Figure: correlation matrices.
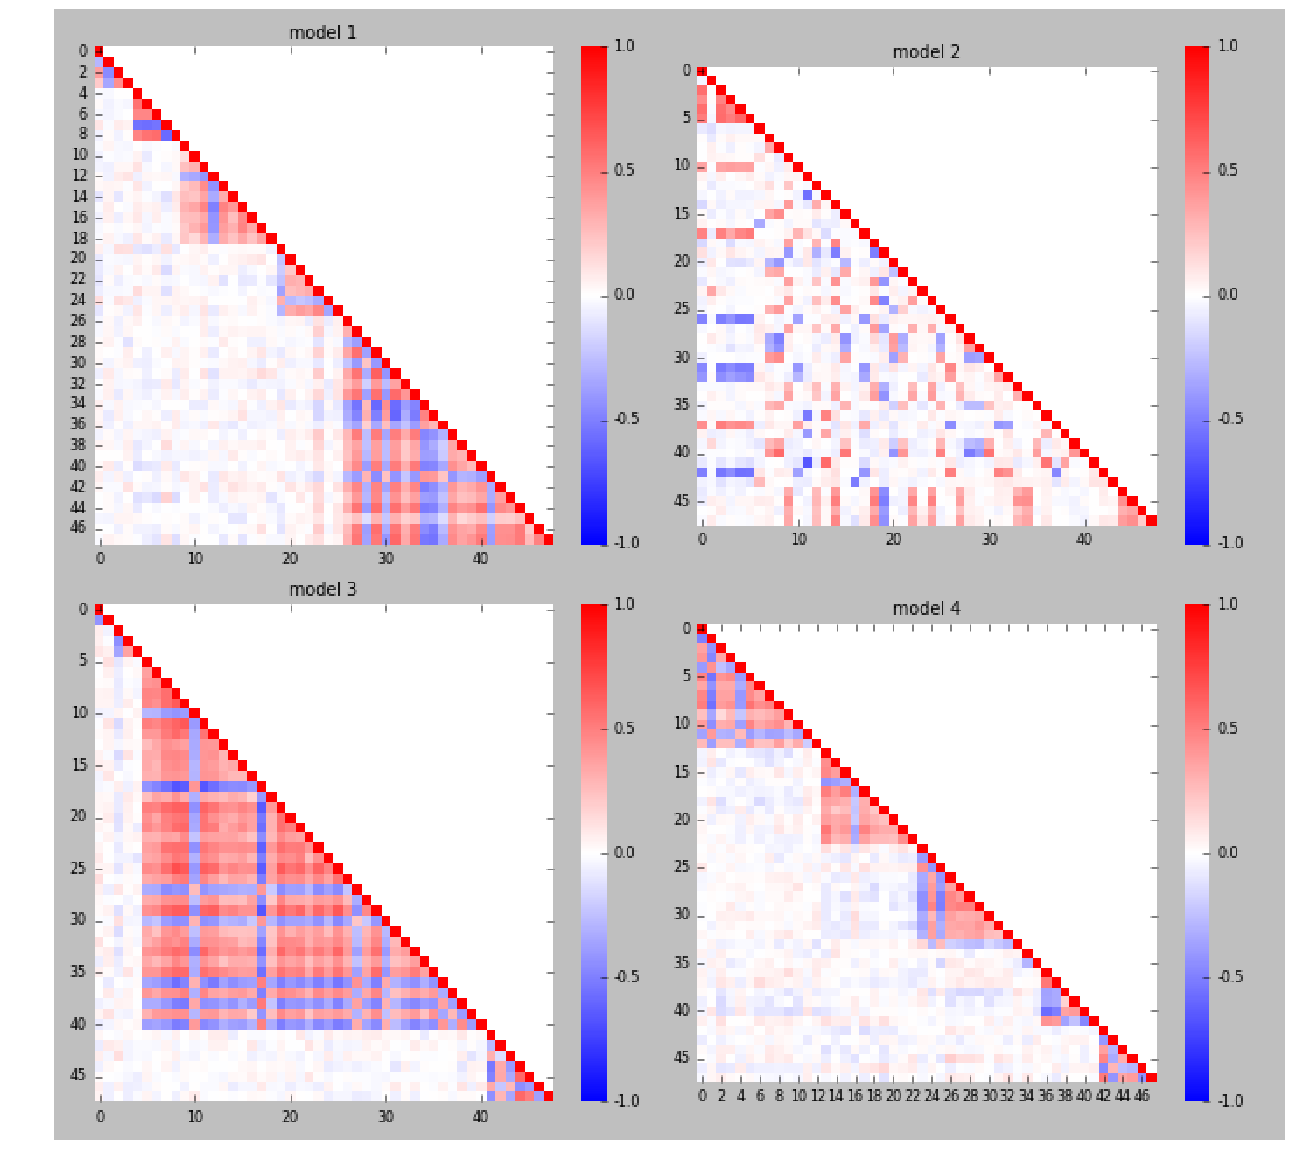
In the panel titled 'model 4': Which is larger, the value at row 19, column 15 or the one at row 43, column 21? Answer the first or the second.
the first
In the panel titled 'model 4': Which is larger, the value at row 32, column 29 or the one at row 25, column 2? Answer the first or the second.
the first
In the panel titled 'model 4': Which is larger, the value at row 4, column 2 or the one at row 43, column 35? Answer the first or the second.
the second
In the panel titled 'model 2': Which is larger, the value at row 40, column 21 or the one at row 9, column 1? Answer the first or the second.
the first
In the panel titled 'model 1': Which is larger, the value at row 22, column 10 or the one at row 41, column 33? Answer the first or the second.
the first
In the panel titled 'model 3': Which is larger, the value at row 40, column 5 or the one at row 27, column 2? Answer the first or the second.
the second
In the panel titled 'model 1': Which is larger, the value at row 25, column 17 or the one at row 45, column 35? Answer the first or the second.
the first
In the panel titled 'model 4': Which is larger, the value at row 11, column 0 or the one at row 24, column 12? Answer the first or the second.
the second
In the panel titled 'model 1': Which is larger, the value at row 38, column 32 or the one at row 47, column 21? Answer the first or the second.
the first
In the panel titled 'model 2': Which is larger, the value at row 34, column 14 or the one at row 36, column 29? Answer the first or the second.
the first
